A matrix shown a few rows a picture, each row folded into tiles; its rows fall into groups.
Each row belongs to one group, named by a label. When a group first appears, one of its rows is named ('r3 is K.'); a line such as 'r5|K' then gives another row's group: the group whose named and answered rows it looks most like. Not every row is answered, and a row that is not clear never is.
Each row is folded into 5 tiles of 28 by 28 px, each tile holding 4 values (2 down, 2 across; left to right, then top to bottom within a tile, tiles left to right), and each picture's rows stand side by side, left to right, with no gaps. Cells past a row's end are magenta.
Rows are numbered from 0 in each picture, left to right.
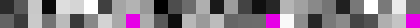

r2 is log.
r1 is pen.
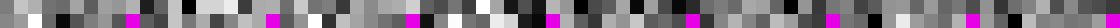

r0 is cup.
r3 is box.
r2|cup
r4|pen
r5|box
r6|pen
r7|pen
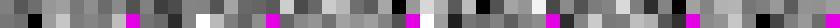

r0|pen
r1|pen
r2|box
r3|log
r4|box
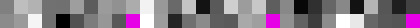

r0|cup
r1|log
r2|pen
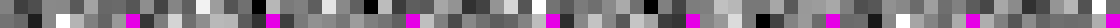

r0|pen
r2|box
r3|log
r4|box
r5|cup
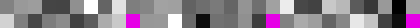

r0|log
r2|box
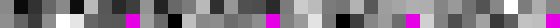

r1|pen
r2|cup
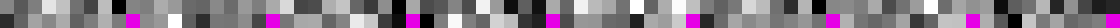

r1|cup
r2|box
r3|box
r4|cup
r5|box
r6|log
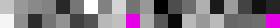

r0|log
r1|pen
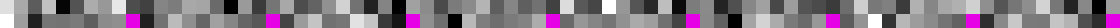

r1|box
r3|pen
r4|box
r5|pen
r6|cup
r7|box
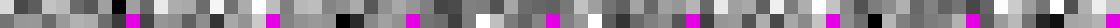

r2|cup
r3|pen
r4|cup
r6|pen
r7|cup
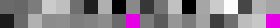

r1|log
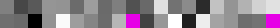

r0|pen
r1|cup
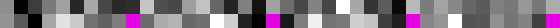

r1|box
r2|box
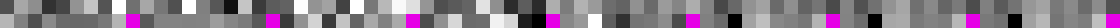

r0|log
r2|cup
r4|cup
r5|pen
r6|pen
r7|pen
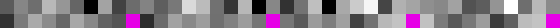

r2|log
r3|log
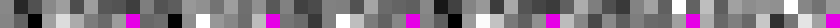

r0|pen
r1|pen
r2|pen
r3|pen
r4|log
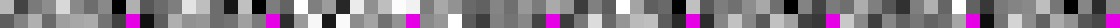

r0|box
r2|cup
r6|log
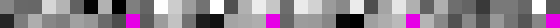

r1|cup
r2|cup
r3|log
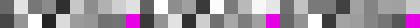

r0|cup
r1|cup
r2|cup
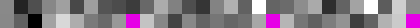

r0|pen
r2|log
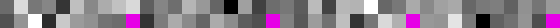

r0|cup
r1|box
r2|log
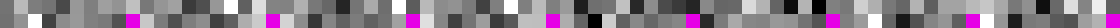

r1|log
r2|log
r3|log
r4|pen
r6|cup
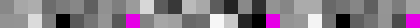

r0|cup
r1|box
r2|cup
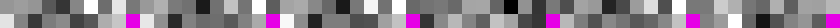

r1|log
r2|log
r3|box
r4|log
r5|cup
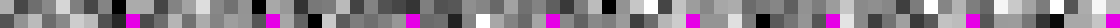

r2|pen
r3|pen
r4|log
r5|cup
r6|log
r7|cup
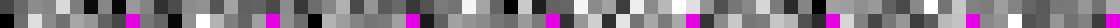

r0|box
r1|pen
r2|pen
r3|box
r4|cup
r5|box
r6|log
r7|cup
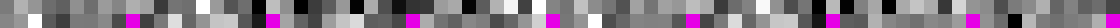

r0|cup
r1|box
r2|pen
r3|log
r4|cup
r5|box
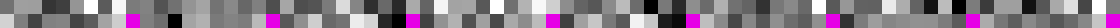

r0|log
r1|pen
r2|box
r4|box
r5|log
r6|box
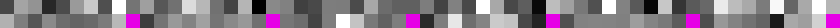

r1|box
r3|box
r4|box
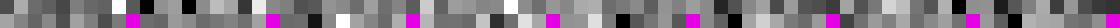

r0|log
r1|log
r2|pen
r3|log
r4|cup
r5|pen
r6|box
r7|pen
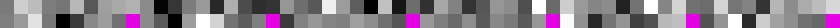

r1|pen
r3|log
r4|log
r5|cup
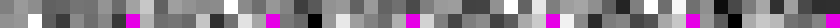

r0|cup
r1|log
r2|pen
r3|log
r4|log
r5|pen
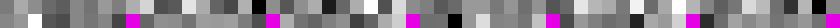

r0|cup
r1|box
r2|log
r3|pen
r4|cup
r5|box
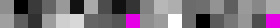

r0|pen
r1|cup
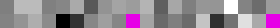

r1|log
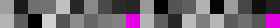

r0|pen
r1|pen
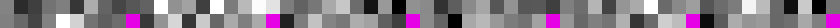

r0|pen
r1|cup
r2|box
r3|pen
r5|box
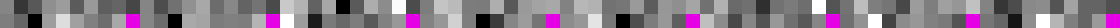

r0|pen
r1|pen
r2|log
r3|cup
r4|cup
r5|log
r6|cup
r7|pen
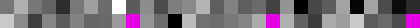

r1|pen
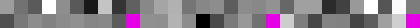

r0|box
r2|log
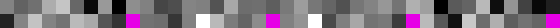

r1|pen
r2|cup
